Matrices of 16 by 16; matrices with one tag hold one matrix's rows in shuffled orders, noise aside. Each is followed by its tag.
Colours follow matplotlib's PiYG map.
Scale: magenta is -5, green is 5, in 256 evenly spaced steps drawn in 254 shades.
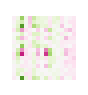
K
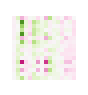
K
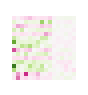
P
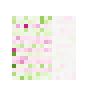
P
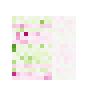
P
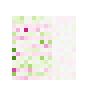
P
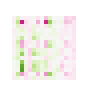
K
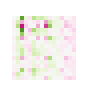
K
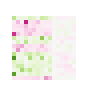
P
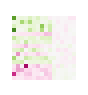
P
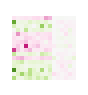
P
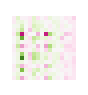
K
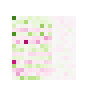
P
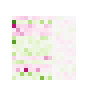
P
